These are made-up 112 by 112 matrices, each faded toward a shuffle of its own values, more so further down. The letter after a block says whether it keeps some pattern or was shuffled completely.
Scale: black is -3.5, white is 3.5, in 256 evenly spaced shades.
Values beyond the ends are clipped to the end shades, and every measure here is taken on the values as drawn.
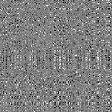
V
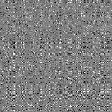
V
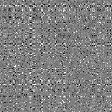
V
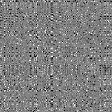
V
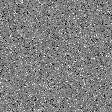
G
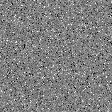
G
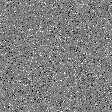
G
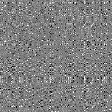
V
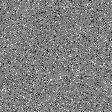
G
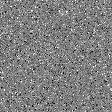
G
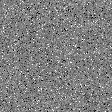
G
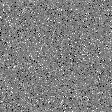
G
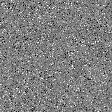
G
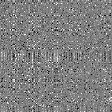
V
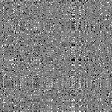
V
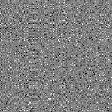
V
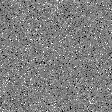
G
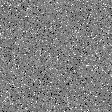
G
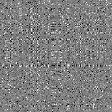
V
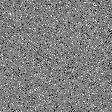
G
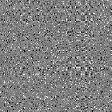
V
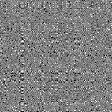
V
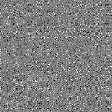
V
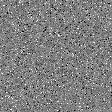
G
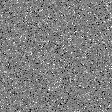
G
